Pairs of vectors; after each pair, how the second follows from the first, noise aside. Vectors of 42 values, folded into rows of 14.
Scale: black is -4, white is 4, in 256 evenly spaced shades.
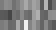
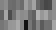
sign-scrambled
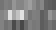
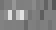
partly zeroed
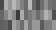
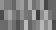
reversed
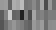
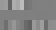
partly zeroed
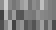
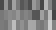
reversed
